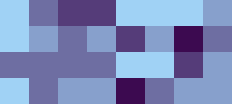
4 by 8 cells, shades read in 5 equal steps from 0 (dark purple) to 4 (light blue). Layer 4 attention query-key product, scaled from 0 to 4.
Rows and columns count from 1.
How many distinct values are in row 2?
5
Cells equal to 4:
8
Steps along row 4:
down up same down up up same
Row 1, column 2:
2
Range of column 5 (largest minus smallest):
4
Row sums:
23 18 20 20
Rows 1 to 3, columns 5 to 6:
4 4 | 1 3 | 4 4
